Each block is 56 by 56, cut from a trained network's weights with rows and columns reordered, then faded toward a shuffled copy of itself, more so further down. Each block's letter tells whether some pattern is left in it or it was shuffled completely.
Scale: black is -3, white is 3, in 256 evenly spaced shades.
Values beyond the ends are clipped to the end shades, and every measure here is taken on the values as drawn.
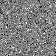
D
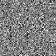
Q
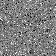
D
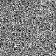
Q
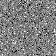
D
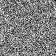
D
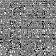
Q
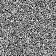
D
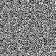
Q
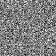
Q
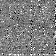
Q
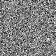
D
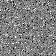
D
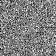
D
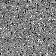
D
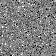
D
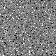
D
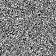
D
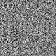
Q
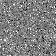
D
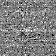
Q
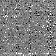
Q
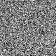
D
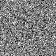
D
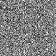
Q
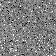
D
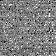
Q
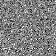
Q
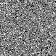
D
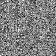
Q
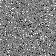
D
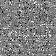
Q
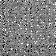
Q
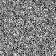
Q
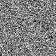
D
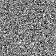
D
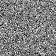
D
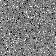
D
